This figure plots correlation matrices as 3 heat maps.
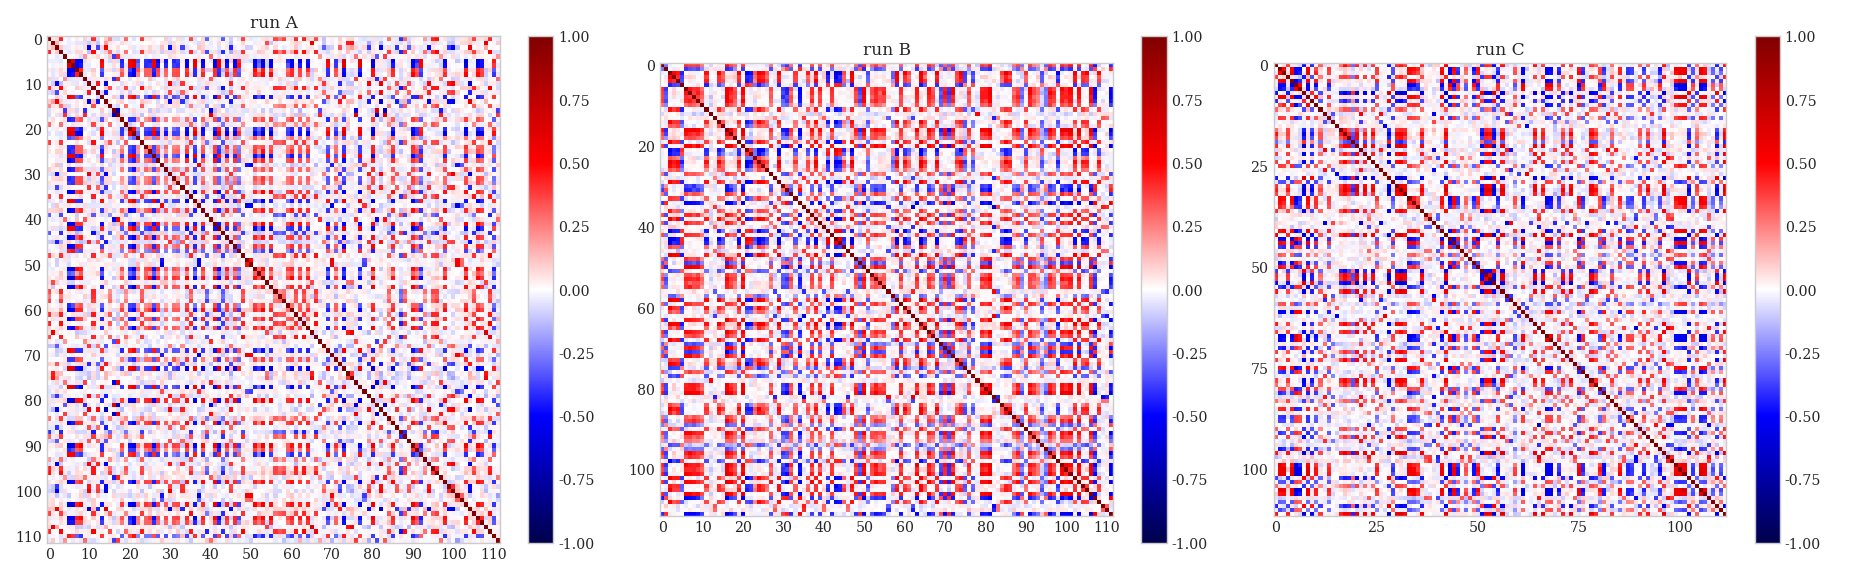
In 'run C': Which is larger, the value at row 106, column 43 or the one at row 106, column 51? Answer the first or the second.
the second
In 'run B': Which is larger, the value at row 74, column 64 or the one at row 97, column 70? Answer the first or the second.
the first
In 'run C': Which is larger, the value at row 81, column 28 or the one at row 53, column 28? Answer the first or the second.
the first
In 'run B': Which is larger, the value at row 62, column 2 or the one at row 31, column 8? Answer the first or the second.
the first
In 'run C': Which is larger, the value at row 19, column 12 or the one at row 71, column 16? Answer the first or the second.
the second
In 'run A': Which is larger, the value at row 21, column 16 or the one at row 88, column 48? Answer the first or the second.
the second
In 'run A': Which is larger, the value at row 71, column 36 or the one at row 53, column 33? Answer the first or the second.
the second
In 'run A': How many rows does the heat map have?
112
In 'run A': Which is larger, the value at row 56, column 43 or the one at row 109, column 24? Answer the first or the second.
the second
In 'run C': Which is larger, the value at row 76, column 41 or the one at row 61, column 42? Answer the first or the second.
the second
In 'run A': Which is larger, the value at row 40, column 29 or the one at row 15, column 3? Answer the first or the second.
the second
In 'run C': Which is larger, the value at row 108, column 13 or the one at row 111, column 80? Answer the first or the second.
the second
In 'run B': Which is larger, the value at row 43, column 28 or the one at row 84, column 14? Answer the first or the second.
the second
